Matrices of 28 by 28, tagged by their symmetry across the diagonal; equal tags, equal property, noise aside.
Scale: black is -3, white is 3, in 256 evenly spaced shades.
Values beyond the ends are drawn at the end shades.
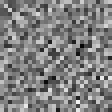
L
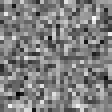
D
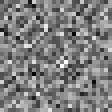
L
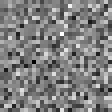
D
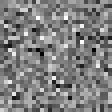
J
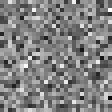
J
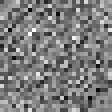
L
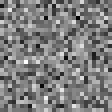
J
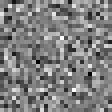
D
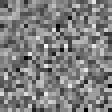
L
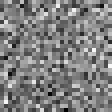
D
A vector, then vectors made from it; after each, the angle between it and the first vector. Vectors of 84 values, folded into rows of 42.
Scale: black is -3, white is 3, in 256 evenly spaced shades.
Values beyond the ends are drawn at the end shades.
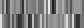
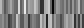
partly aligned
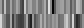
nearly parallel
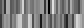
nearly opposite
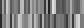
nearly opposite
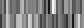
nearly opposite
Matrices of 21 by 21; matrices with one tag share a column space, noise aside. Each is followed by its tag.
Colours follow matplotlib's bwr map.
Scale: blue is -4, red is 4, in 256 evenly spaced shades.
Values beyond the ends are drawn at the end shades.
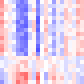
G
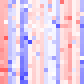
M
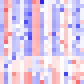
G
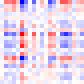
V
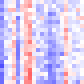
M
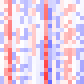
M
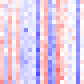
M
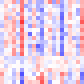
G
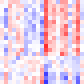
G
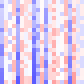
M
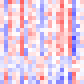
G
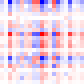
V
